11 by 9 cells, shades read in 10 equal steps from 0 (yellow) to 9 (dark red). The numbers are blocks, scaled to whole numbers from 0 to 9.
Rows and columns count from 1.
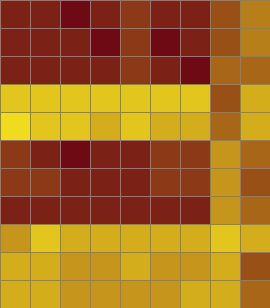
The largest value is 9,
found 5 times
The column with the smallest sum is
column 8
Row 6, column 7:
7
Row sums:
66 67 66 15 16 62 61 64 17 26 25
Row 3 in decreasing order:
9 8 8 8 8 8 7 5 5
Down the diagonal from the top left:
8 8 8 1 1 7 7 3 2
